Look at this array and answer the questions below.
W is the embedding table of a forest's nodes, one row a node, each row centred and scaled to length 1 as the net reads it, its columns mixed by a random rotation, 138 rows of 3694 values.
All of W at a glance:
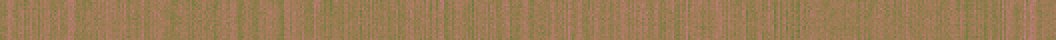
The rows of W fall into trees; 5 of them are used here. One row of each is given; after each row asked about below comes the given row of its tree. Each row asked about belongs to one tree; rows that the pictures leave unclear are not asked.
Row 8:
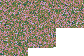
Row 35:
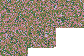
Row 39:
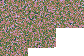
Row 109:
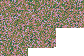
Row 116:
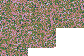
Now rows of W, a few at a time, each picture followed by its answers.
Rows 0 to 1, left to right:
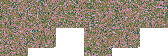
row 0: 8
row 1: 116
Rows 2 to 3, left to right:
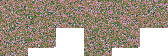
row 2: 39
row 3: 39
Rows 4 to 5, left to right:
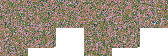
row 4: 8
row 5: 8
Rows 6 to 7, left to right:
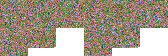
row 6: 8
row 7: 116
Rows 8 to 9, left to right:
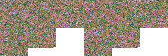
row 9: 109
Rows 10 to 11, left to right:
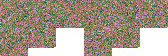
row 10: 35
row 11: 8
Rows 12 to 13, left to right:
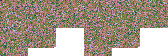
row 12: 39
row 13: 8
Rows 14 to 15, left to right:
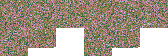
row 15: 39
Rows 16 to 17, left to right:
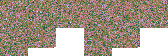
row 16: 39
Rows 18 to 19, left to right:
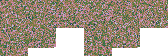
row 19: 8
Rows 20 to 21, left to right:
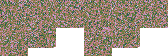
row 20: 8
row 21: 8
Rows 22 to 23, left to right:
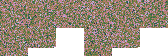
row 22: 39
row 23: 109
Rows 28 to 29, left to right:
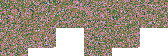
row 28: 116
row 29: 39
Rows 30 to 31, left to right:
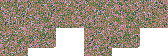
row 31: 8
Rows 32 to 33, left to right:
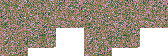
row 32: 8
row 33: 8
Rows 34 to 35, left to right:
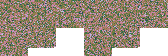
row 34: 116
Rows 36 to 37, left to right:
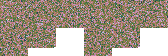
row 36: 39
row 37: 116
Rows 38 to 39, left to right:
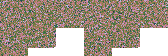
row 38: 39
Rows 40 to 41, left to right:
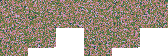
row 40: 39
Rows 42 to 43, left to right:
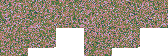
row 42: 39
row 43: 35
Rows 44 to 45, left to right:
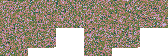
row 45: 35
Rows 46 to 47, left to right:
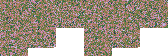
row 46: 116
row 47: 35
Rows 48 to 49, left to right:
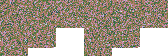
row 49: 39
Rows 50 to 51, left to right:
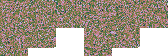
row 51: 116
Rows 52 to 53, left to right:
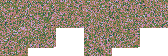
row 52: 8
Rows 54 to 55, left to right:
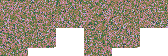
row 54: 39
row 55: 8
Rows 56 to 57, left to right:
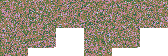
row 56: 39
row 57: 8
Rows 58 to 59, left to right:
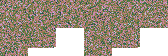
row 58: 39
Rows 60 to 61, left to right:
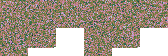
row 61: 8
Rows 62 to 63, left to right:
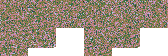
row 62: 116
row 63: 8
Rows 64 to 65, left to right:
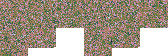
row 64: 109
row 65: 8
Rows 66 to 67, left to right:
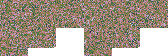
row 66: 116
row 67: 35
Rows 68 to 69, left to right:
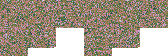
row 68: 35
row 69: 35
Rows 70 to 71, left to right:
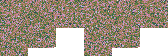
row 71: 39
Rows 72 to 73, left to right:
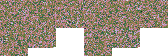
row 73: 35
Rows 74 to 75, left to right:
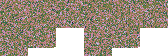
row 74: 8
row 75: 116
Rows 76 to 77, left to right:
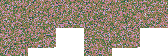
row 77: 8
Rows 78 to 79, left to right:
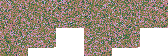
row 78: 109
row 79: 8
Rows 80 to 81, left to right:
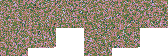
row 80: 116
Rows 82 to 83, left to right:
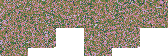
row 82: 35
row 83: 116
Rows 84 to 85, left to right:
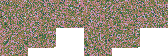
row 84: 8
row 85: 39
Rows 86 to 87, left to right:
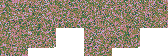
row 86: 116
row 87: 8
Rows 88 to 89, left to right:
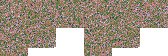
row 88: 39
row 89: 39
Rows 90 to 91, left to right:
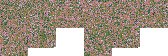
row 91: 39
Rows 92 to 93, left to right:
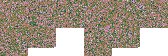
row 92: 39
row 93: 35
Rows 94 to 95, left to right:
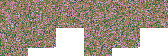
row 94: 39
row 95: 116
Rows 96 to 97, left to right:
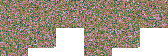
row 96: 116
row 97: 35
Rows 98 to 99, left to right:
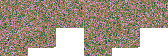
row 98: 8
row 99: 39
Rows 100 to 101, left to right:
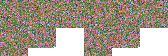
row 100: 116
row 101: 116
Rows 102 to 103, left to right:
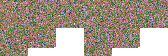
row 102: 39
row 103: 35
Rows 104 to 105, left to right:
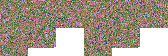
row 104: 35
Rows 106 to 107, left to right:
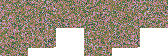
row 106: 35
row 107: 8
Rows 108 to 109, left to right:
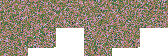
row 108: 8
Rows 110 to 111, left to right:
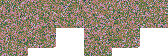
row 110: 8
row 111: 39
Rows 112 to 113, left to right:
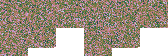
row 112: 116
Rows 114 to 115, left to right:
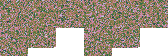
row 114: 35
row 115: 39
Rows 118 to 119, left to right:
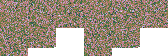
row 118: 39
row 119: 39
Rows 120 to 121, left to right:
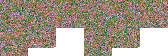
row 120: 116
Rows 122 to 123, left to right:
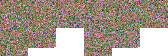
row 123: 116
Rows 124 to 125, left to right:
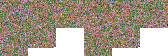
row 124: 8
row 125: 109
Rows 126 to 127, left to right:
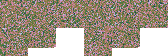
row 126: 39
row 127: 8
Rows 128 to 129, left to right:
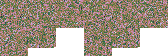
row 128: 8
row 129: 8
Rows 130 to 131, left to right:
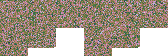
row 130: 39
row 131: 8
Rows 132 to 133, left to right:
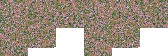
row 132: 39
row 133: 39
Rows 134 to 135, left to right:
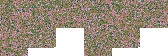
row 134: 116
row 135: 109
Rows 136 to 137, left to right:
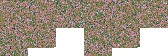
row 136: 39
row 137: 8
